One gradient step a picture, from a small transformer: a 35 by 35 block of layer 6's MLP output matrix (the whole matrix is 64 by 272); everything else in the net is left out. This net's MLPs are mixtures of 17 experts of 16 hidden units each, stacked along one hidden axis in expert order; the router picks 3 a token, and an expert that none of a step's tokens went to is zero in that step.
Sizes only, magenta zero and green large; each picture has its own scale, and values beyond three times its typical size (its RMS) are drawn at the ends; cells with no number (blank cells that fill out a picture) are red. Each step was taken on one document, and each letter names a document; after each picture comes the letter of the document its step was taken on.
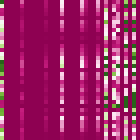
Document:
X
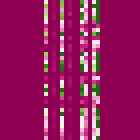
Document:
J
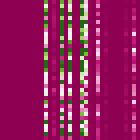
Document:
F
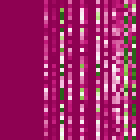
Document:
X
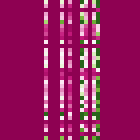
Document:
J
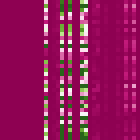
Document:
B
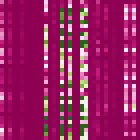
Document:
B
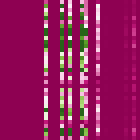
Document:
F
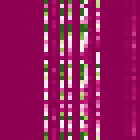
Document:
F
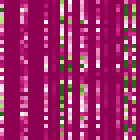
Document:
X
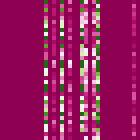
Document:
J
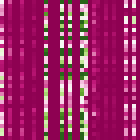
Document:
B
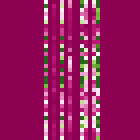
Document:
J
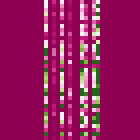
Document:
J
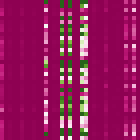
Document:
B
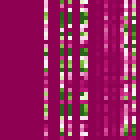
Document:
B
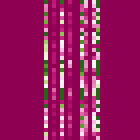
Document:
J
